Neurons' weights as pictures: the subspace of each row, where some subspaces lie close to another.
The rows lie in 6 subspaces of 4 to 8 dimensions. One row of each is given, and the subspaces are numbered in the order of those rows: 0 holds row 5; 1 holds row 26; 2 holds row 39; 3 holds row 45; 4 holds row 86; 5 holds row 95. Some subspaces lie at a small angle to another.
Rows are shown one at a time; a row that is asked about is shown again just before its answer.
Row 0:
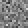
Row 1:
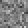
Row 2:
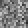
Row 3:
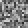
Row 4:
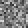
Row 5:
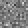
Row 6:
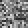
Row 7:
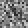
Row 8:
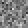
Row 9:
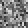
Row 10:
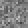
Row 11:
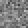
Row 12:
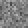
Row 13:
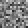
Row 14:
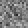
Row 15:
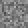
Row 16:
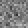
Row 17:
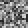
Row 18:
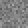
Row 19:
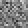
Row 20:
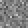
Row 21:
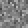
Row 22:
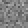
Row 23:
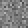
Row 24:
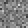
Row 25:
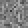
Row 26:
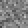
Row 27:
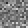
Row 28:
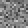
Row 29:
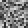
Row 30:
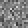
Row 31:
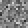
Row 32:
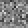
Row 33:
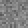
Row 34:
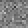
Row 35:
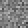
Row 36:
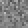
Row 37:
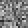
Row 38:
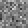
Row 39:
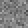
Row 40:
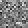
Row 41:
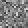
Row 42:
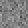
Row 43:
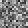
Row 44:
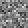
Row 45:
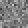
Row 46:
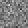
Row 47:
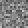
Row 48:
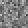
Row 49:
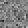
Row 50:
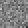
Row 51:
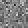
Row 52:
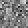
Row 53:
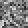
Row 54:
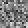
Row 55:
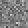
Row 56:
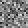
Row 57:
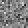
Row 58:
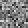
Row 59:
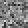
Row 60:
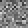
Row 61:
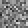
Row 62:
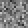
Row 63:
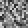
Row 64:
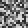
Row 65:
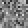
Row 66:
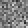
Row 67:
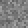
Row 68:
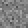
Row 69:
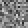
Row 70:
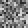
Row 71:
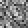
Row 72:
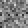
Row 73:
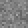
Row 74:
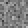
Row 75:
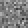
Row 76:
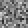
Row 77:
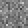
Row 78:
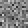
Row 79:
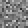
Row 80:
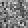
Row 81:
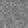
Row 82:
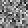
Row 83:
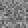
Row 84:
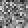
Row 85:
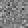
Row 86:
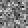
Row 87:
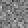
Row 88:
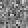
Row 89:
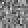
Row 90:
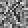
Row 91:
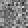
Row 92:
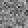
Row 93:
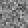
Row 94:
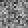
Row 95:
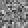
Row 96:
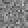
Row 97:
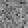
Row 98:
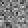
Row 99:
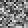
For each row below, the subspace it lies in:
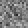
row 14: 0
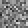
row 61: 4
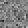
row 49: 3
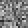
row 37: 3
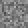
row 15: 1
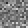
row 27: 0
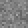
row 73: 5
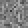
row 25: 0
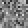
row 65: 2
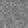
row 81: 5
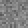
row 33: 5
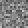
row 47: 4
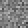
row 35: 3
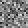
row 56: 4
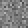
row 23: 3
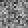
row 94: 2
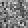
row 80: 2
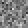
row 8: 0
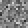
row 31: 4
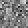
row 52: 2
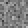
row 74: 0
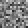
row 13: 4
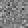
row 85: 4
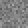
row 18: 3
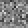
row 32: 1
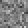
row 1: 2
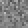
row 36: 3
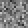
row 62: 2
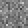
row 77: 5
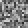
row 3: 1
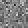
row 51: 1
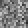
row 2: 2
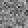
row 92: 2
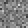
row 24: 3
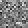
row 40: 1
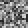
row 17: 1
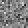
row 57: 5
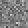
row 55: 4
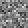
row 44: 5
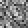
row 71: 3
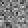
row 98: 3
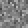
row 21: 3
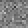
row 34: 1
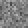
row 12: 5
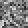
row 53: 5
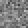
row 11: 0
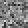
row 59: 5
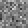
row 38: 5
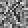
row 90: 0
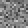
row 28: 4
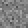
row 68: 0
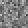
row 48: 0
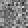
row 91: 4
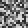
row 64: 2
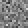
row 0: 4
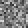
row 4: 3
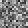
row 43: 4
